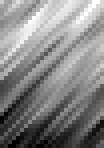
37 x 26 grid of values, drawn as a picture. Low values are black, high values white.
Odd rows or columns: none. Ninth with the lowest average: bottom left. Average level on the scale: 50%. Slope: up to the top.
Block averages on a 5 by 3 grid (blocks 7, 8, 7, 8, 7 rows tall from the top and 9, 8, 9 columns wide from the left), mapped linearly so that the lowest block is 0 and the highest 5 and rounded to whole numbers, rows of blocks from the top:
4 5 5 | 4 4 4 | 2 3 3 | 1 2 2 | 0 0 0
